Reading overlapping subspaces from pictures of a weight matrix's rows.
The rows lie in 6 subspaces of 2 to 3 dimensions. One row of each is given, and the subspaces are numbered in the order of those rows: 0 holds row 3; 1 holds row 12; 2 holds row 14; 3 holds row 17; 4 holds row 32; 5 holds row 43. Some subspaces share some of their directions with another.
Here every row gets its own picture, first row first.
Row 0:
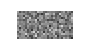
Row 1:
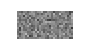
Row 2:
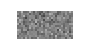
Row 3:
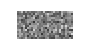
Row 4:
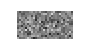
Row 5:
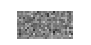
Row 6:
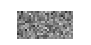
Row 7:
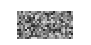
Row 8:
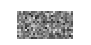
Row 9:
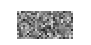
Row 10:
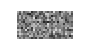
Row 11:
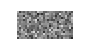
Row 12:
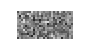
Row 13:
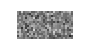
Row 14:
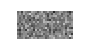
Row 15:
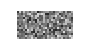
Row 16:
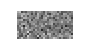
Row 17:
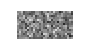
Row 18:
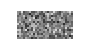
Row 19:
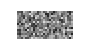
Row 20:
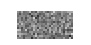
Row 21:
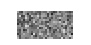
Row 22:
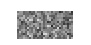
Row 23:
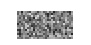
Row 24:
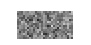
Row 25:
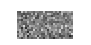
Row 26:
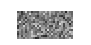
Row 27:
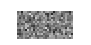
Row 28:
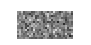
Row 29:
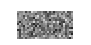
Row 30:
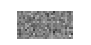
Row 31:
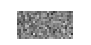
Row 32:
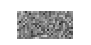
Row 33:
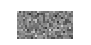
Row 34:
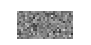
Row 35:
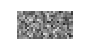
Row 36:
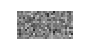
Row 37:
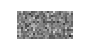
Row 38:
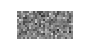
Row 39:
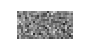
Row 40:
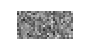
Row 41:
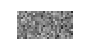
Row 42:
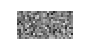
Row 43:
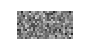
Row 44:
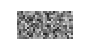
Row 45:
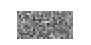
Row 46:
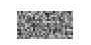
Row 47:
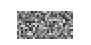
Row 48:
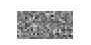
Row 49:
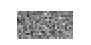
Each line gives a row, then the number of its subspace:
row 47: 4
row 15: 2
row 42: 1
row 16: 0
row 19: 0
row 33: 2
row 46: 1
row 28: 3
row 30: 5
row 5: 5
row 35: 3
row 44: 3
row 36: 5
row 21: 1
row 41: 0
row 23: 0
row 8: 4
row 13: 0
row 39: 1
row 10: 1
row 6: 4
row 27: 4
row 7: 4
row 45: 1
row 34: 2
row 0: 2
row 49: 1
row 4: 4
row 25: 0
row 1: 2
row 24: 3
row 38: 5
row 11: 2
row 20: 3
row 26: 4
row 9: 0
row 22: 3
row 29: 4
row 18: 5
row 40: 0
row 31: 1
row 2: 5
